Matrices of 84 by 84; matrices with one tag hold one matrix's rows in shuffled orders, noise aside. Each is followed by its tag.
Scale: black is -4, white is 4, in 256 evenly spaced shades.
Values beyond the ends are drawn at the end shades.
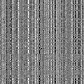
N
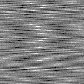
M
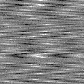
M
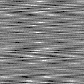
M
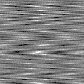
M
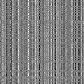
N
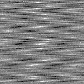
M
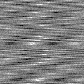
M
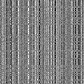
N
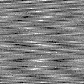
M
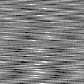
M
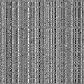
N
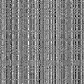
N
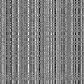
N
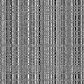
N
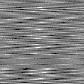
M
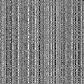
N
